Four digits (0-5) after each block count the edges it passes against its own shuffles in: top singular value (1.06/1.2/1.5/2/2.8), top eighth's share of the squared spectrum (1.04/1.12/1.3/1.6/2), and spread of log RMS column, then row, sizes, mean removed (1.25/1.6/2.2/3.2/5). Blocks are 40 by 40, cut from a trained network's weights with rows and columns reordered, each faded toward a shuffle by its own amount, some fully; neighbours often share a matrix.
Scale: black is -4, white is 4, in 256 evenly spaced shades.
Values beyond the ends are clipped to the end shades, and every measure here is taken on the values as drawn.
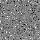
1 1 0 1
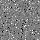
0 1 0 0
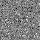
1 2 0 0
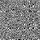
3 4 1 2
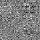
3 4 1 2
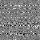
3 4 0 3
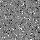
0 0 0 0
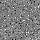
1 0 0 0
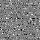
2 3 0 2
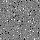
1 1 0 0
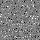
1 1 0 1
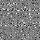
2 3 0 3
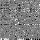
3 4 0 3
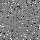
0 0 0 0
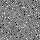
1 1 0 0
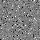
0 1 0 0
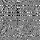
3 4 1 3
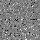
2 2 0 1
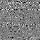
3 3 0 2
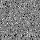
1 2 0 1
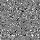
2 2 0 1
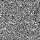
1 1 0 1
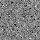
0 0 0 0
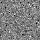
1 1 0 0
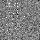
2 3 1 0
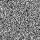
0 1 0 0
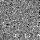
2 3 1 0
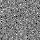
2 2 1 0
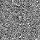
2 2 1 1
